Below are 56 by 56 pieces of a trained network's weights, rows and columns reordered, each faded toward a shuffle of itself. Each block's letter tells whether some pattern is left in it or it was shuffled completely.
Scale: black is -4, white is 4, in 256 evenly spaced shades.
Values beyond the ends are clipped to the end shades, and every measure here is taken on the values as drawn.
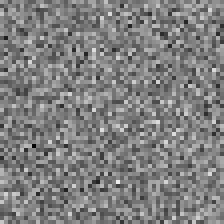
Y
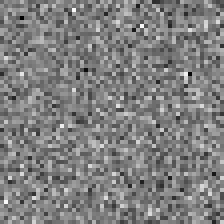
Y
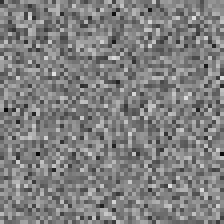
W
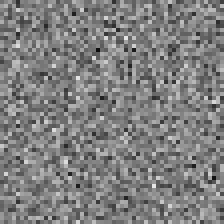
W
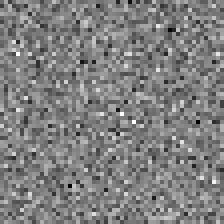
Y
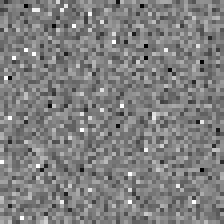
Y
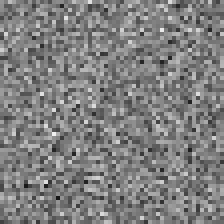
W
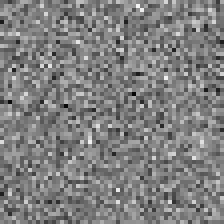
W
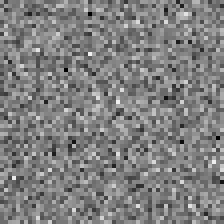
Y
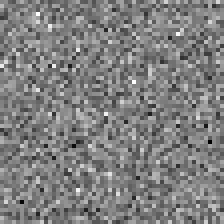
Y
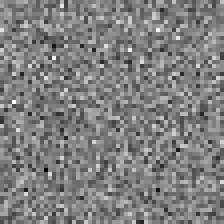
W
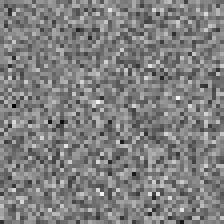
W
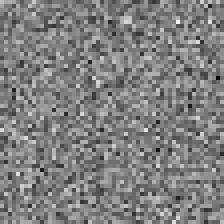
W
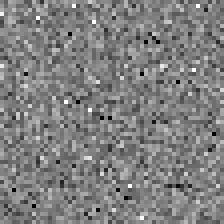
Y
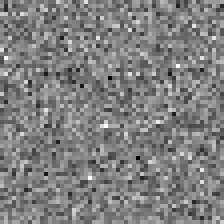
W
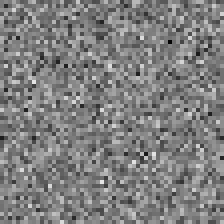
Y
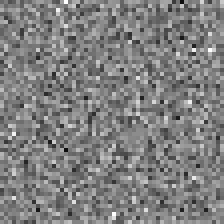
Y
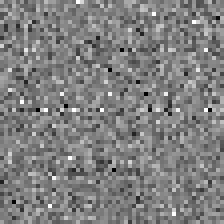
W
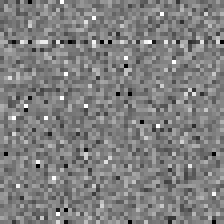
W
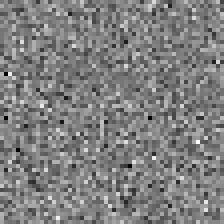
Y
